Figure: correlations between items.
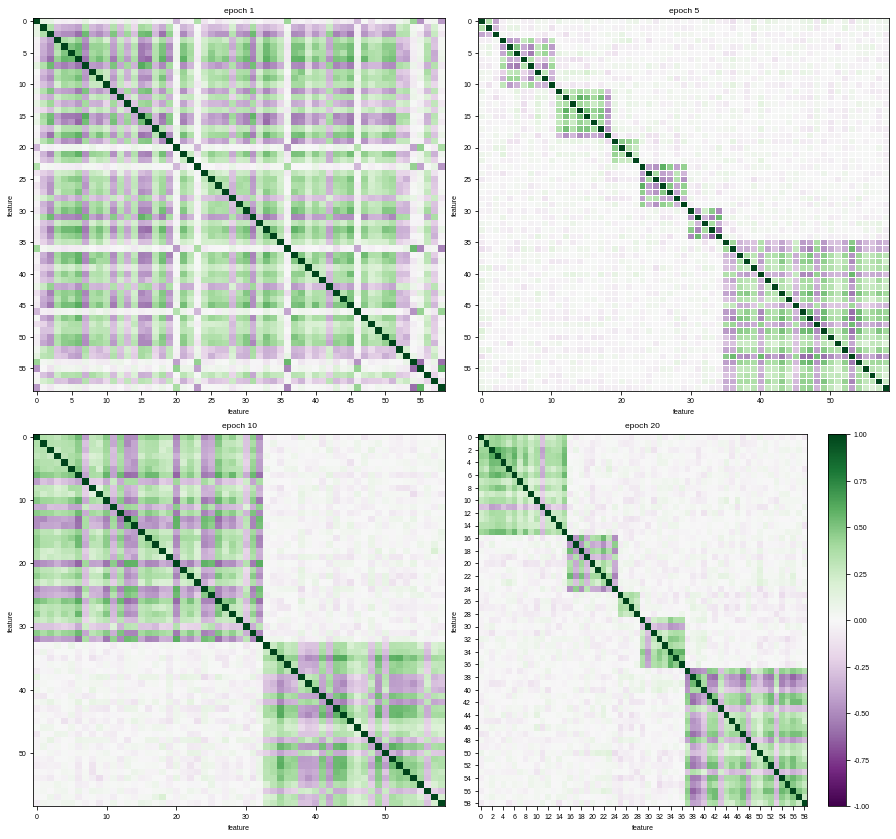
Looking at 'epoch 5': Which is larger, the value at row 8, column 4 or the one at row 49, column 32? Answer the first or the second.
the first
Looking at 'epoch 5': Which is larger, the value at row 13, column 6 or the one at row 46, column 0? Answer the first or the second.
the second
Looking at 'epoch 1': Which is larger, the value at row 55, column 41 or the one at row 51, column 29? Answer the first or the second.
the second
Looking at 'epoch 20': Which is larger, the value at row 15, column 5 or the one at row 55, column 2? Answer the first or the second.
the first
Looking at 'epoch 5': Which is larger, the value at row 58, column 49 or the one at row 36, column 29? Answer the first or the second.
the first
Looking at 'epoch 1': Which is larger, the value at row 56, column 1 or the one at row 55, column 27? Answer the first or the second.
the second
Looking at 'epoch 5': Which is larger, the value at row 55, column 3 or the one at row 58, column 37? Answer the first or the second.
the second
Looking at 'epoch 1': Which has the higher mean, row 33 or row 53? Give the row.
33
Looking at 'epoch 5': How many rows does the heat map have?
59
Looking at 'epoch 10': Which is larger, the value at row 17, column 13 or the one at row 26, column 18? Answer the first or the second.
the second
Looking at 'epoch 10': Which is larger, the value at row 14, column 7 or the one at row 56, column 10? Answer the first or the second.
the first
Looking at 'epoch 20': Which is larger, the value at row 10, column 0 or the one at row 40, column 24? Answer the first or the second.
the first
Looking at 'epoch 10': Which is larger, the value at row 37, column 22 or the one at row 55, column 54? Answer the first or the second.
the second
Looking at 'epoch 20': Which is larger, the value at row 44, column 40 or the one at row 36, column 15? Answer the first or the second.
the second
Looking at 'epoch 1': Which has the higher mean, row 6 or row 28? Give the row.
6
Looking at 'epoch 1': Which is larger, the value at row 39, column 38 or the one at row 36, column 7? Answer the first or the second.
the first
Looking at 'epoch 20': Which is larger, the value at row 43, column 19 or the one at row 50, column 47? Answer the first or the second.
the second
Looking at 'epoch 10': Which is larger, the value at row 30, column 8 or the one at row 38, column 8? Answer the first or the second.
the second
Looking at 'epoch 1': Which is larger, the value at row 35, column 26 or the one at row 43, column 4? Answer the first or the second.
the second
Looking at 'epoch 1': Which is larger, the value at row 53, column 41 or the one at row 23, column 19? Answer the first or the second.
the second
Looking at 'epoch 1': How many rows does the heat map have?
59
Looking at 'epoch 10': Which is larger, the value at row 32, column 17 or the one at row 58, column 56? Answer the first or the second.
the second
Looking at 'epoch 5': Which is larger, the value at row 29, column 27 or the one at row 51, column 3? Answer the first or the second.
the first
